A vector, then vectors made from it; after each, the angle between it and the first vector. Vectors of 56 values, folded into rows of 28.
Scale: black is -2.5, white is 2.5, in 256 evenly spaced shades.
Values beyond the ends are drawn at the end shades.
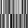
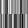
orthogonal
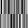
partly aligned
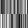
orthogonal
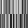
nearly parallel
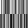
partly aligned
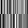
partly aligned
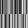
nearly opposite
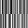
partly opposed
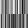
orthogonal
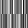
partly opposed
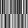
nearly opposite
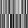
nearly parallel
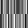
orthogonal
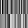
partly opposed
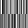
partly opposed
